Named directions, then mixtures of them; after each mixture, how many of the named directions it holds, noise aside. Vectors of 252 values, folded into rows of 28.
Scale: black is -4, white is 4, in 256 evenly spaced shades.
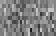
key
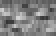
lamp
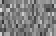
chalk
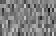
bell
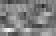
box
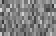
one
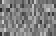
one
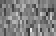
one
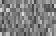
one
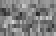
two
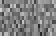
two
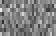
one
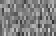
two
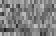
two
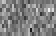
three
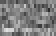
two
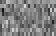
two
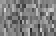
one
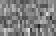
two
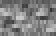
one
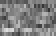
two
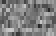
three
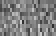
two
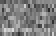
two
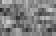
three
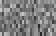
two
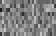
one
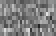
two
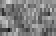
three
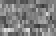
two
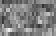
two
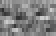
one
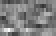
one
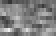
two
